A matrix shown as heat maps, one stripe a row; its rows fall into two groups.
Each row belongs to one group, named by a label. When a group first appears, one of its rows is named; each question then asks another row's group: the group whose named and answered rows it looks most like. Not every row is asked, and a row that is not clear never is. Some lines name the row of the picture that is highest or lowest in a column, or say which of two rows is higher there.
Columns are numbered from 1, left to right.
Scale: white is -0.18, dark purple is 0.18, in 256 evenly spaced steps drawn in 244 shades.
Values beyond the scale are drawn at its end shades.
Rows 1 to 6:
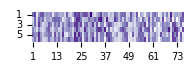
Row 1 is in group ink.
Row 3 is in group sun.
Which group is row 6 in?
sun
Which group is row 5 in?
sun
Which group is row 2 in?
ink
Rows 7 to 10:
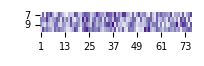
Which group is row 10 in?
ink
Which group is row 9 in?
sun
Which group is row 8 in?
sun
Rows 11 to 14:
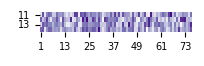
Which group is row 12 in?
sun
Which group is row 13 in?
ink
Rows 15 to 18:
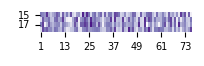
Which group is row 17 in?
ink
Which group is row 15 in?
sun
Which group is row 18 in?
ink
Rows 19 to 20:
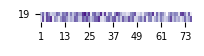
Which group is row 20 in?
ink
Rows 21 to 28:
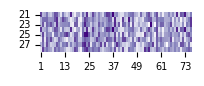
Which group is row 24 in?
sun
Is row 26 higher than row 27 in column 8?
No
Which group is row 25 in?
ink
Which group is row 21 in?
sun
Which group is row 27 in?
sun
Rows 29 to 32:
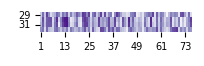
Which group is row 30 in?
ink
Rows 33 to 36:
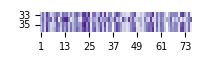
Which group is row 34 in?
ink
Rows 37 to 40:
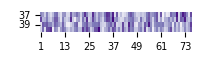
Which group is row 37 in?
sun
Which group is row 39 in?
ink
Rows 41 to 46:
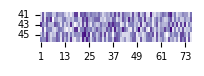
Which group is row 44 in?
ink
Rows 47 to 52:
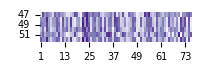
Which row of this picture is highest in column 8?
47
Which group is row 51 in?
ink
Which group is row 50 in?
sun
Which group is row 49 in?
sun
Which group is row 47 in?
ink
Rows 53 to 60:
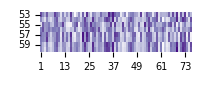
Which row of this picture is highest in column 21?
55
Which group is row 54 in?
sun
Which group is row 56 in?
ink
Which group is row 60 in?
sun
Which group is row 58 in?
sun
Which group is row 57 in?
sun
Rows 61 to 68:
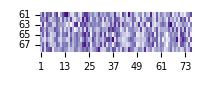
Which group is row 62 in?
sun
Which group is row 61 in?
ink
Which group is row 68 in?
ink
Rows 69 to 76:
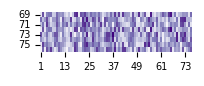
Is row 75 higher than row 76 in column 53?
Yes
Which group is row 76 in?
ink
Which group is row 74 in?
sun
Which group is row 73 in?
sun
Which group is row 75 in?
ink
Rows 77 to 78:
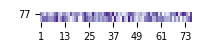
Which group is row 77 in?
sun
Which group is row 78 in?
ink
